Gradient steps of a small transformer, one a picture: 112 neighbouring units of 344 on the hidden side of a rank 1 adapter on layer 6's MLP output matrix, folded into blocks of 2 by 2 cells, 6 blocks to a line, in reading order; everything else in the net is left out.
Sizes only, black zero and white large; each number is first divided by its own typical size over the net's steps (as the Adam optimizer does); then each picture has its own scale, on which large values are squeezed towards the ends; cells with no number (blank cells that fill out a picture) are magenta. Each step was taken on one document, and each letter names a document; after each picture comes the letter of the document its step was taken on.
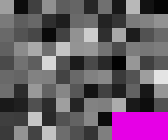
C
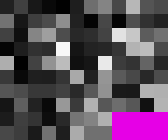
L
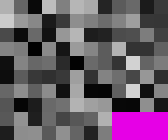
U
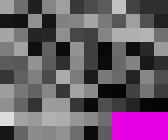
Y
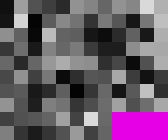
Y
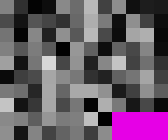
Y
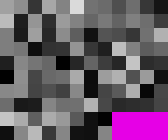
U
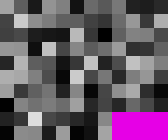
U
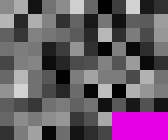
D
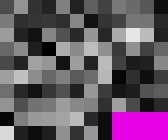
L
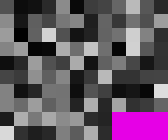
L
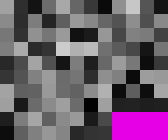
D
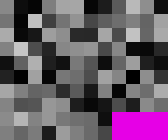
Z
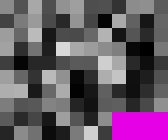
Y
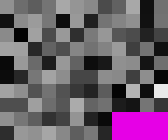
Y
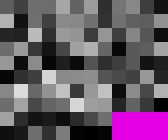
D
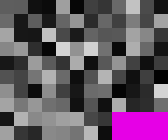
L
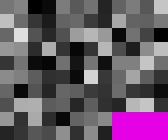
U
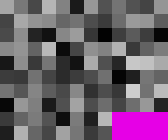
U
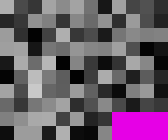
C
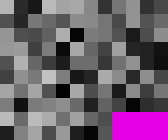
C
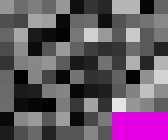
C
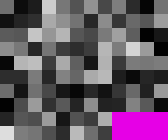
Z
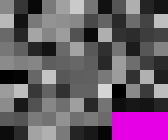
D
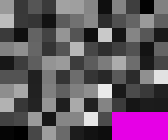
D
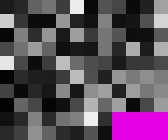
D
